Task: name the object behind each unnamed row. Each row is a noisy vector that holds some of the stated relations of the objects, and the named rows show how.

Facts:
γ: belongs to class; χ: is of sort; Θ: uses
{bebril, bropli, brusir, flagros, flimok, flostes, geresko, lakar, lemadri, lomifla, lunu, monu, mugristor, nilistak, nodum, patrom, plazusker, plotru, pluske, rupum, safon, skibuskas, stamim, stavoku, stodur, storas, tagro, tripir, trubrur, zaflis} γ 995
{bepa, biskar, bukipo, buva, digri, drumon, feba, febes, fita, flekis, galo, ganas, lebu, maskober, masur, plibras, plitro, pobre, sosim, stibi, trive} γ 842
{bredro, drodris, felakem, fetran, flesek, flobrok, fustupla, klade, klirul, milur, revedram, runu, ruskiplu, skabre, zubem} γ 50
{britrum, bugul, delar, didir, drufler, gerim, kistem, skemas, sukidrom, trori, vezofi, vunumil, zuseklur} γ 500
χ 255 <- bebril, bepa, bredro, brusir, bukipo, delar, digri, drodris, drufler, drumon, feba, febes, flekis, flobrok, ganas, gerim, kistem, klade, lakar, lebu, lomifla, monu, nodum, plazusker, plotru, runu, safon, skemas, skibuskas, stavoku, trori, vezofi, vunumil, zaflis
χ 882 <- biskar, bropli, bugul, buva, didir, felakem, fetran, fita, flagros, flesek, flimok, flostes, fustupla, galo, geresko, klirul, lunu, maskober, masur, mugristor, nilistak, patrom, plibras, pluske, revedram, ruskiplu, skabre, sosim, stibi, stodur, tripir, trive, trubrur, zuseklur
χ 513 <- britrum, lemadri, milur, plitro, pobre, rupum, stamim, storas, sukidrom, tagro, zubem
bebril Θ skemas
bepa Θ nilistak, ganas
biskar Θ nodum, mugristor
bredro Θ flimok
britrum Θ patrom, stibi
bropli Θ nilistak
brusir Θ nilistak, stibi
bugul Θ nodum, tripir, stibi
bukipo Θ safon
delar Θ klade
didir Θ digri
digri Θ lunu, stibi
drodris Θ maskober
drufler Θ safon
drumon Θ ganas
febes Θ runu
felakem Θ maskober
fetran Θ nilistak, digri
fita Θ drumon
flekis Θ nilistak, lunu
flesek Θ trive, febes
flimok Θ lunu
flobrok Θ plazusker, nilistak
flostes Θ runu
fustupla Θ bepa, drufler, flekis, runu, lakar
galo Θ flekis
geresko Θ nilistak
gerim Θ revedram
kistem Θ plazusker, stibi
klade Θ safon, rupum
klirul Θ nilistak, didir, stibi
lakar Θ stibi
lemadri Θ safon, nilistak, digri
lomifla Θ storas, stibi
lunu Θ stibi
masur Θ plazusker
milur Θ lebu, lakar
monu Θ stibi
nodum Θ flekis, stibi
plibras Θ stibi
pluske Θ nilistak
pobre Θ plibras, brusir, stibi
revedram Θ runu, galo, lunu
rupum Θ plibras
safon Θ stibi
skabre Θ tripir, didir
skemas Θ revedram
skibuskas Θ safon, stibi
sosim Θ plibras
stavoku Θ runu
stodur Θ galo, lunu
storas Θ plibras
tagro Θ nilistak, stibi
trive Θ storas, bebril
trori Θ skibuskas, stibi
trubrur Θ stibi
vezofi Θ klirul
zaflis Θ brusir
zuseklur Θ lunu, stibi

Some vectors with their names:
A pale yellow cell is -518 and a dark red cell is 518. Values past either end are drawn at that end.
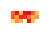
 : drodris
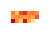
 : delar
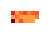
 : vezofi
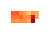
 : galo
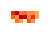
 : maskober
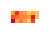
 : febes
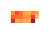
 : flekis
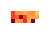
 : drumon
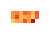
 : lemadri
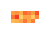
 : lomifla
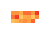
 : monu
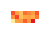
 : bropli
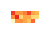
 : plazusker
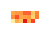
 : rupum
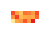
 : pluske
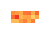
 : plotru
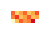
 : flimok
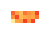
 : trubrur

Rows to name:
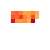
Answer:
bepa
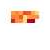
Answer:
milur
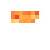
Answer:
nodum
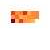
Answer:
gerim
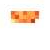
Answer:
stodur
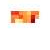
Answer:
biskar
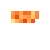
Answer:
storas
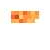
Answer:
bebril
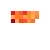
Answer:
sukidrom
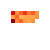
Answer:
kistem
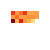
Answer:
skemas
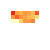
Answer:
mugristor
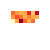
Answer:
patrom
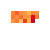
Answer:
sosim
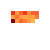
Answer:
trori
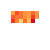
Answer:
bukipo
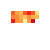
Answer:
flobrok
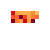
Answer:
fita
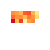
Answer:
runu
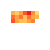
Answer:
klade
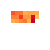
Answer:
stibi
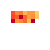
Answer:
ganas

